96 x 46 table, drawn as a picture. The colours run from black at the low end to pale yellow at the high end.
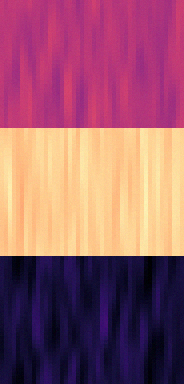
It is made of 3 by 1 panels. Panel 1,1: middling, streaked downward, faint in contrast. Panel 2,1: very high, streaked downward, faint in contrast. Panel 3,1: very low, streaked downward, faint in contrast.
